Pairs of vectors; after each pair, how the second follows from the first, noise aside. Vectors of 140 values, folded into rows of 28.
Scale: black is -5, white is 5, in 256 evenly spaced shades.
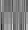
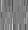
partly zeroed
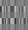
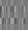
shrunk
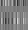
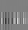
partly zeroed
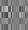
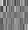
wrapped around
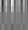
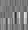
wrapped around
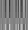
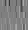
partly zeroed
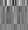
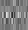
wrapped around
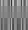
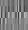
wrapped around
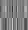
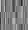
wrapped around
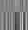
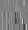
partly zeroed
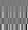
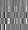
wrapped around
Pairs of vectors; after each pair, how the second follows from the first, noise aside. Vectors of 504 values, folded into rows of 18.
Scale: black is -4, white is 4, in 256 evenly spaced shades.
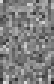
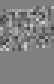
partly zeroed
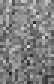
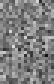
shuffled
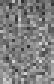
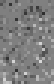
partly zeroed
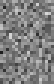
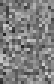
shuffled
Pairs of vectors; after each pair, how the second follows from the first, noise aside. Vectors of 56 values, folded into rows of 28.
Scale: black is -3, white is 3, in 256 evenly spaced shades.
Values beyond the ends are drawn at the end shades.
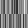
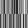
copied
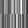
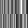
sign-scrambled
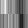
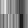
copied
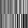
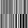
sign-scrambled
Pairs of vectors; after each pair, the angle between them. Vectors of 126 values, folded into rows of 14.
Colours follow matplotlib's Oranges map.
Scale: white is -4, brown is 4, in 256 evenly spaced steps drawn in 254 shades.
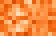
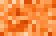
nearly opposite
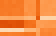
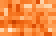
partly aligned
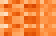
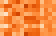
nearly parallel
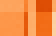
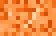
orthogonal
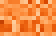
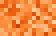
orthogonal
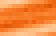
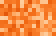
orthogonal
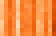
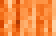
nearly opposite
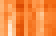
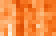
nearly parallel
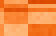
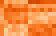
nearly parallel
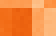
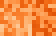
partly opposed
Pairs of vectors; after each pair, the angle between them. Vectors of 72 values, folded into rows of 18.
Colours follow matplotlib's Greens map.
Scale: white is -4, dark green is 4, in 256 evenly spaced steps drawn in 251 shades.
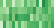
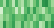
partly aligned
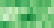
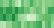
nearly opposite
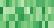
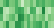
nearly parallel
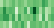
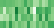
nearly opposite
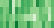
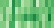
nearly opposite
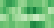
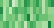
orthogonal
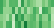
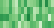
partly opposed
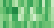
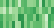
partly opposed
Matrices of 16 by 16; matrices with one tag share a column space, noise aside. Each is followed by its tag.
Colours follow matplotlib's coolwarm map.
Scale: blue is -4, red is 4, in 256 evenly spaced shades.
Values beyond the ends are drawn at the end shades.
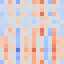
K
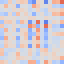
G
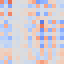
G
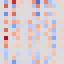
G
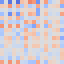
G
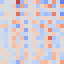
G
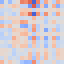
G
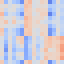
K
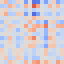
G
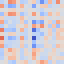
G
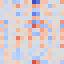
G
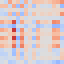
G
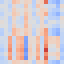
K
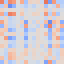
G
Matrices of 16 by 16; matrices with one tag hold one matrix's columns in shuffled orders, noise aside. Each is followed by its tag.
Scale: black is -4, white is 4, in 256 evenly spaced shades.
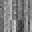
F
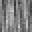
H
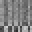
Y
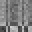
Y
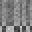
Y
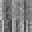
F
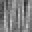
H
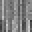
F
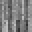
F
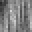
H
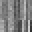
F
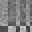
Y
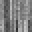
F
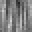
H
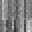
F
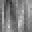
H
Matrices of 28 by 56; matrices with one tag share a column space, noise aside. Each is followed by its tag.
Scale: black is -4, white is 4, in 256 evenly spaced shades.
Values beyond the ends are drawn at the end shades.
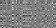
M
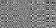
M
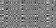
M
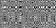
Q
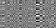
M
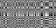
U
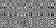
U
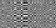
M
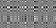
Q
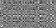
M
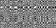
Q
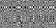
Q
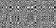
Q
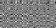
M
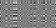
M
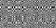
Q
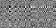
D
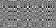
D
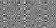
M
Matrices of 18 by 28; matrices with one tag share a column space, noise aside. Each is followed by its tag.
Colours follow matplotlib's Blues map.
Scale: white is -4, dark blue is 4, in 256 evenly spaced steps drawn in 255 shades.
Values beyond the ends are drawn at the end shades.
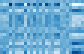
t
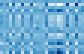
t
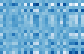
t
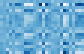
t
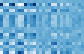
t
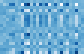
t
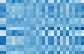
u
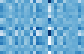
u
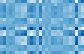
u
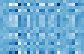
t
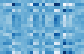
t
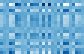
t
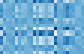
u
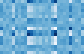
u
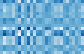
u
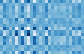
u
